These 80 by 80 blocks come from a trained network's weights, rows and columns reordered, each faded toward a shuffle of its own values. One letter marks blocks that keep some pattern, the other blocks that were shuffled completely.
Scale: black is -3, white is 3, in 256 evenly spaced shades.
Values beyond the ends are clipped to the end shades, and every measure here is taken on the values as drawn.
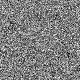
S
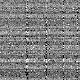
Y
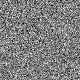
S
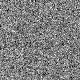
S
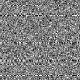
Y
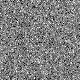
S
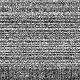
Y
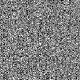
Y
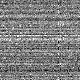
Y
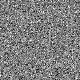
S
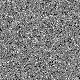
S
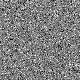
S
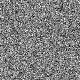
S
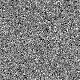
S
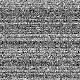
Y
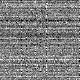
Y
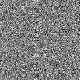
Y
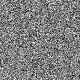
S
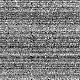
Y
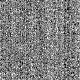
Y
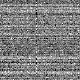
Y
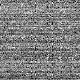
Y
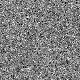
S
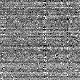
Y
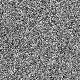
S
